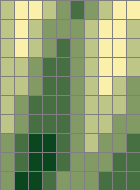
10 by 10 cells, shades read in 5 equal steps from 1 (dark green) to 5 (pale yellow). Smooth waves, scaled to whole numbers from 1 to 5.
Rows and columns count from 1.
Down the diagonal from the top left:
4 5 4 2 2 3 4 3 2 2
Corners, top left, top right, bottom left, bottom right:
4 5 3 2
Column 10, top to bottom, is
5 4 4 4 3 3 3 2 2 2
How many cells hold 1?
6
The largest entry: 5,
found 13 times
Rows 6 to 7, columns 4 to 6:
2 2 3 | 2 2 3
